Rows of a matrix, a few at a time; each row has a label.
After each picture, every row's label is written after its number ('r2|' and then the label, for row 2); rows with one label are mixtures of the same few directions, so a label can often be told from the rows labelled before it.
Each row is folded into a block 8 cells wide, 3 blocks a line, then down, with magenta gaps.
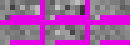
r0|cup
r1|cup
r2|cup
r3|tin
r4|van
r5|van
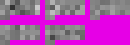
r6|van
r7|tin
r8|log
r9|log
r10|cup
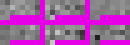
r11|van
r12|cup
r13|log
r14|cup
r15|cup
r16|cup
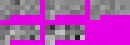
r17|log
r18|cup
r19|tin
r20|log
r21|log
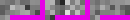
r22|van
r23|log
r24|cup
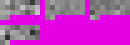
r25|cup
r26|tin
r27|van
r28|cup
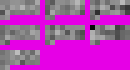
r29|log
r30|cup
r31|cup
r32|cup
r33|cup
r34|tin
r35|log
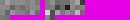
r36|log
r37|log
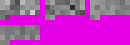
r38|log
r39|van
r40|cup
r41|log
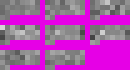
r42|cup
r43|van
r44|log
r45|tin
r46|van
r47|van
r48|tin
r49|log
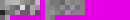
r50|log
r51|log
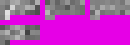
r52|cup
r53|tin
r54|log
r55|tin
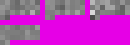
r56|log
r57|log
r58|van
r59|tin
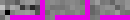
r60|cup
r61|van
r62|van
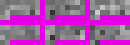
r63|log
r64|cup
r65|log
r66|van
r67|cup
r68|cup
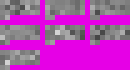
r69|tin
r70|cup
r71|cup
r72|van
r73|van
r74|tin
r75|cup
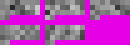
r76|van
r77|van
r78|van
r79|log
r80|cup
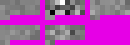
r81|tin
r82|log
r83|van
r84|cup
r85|tin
